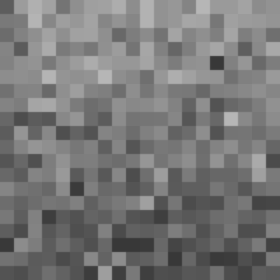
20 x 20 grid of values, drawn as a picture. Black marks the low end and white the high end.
There is an overall slope up to the top. There are no regular stripes. No row or column stands out. The grain is fine, like static.
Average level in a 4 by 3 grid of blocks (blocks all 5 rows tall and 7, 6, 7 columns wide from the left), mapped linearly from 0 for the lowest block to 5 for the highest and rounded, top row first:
5 5 5 / 3 4 3 / 2 2 2 / 0 0 0
